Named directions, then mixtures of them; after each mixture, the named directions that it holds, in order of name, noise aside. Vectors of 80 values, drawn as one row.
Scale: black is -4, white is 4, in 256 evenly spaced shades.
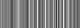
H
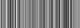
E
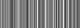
H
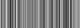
E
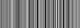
H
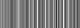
H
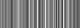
H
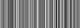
E, H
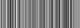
E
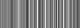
H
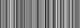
E, H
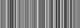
E, H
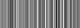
E, H
